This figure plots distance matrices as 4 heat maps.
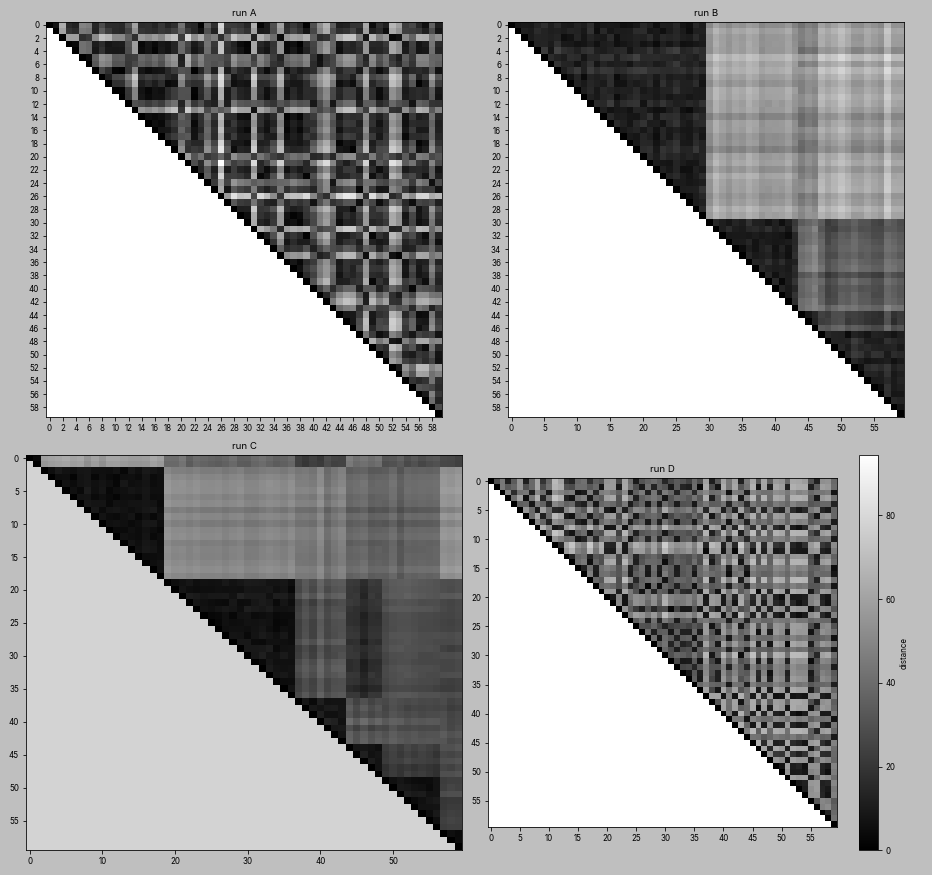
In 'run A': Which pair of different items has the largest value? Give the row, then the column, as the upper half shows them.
21, 26
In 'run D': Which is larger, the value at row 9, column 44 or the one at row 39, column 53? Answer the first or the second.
the second
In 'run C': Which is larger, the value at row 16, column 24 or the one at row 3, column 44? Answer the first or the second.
the first
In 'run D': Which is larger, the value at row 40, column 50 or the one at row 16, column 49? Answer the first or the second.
the second
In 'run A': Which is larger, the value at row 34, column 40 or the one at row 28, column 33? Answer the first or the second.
the second
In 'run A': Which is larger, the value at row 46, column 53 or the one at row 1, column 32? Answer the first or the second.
the first
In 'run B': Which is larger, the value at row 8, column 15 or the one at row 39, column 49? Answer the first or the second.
the second
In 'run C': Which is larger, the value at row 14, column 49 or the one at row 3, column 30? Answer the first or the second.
the second
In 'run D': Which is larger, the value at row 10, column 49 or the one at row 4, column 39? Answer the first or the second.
the first
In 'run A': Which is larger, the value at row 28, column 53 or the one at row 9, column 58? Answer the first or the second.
the first
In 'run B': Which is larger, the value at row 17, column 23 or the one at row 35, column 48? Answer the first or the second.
the second
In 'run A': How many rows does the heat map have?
60
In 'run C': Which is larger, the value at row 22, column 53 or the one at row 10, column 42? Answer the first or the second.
the second
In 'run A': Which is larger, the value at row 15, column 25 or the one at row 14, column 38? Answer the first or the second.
the first
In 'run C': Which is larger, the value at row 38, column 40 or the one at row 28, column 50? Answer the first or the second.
the second
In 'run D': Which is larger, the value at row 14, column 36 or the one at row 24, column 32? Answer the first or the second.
the first
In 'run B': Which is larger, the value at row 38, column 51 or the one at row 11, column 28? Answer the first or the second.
the first
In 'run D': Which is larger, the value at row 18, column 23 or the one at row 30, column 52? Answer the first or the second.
the second
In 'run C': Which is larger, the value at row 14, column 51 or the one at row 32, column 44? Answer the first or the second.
the first
